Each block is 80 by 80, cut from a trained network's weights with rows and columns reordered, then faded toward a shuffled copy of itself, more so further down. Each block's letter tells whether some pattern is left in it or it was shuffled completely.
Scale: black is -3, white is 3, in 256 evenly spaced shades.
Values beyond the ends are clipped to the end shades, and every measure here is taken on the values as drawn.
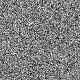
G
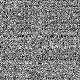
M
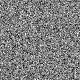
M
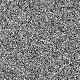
G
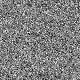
G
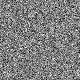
G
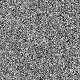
G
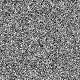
G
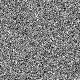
G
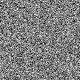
G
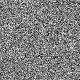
M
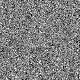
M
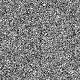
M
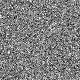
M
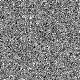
M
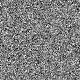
M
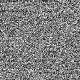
M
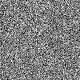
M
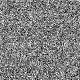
M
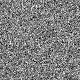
G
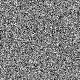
G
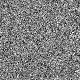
G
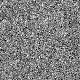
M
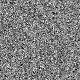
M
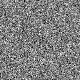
G
